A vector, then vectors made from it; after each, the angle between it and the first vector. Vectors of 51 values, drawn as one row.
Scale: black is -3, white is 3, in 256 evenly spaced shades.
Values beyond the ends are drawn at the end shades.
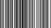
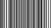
orthogonal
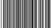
orthogonal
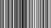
nearly parallel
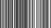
nearly parallel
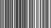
nearly parallel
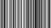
nearly opposite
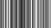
partly aligned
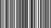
partly aligned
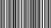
partly opposed
